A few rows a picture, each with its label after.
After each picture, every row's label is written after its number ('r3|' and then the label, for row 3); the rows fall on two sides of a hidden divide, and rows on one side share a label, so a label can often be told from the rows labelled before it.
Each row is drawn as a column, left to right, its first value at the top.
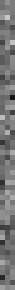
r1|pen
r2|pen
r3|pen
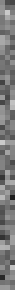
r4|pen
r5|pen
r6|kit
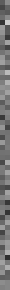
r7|pen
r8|pen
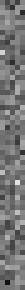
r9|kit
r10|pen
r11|pen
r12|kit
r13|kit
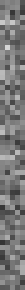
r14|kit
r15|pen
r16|kit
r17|kit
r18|pen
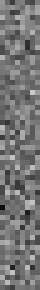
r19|kit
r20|pen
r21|kit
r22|pen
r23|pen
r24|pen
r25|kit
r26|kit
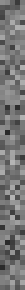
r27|kit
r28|pen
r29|pen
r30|pen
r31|pen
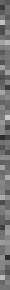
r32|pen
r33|pen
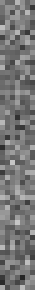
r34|pen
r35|pen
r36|kit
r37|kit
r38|pen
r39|pen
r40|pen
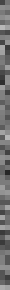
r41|pen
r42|pen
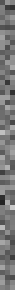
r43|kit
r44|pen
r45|pen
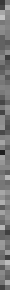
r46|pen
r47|pen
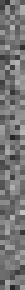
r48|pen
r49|kit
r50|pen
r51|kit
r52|kit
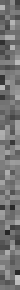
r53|kit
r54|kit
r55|kit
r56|kit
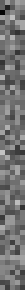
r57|pen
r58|pen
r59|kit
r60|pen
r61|kit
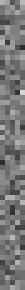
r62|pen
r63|kit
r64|pen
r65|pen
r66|kit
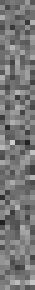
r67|kit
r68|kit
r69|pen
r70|kit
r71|kit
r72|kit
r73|pen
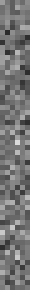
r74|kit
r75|pen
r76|kit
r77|kit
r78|pen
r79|pen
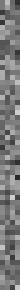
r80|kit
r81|kit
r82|pen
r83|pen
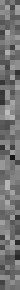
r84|pen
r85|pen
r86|pen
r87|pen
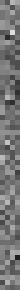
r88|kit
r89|pen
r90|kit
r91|pen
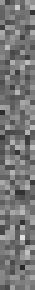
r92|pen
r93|pen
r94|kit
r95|kit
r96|kit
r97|kit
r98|kit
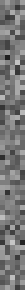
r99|kit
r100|kit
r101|kit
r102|pen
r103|pen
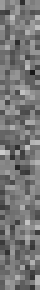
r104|kit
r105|pen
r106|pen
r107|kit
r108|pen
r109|kit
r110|pen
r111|kit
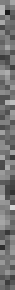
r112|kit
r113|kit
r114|pen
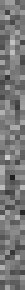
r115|kit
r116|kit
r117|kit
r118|kit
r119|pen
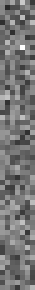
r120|kit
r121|pen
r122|pen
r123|pen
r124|pen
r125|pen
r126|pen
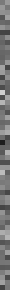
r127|kit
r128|pen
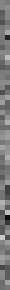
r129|kit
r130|kit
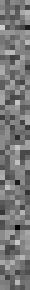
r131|kit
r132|pen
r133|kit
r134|kit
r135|kit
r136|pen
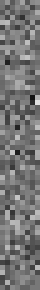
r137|pen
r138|kit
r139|pen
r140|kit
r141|kit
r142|pen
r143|pen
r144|kit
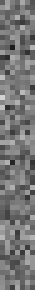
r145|pen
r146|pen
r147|kit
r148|pen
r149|kit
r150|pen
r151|pen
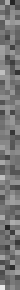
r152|kit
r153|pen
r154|pen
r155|pen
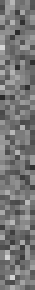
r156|kit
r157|kit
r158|kit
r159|pen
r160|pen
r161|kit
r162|pen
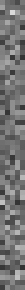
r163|kit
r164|kit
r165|pen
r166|kit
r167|pen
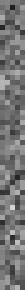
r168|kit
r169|kit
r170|pen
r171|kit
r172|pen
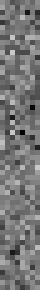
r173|kit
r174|pen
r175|kit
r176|pen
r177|pen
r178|kit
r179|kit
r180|kit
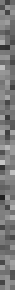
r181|kit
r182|kit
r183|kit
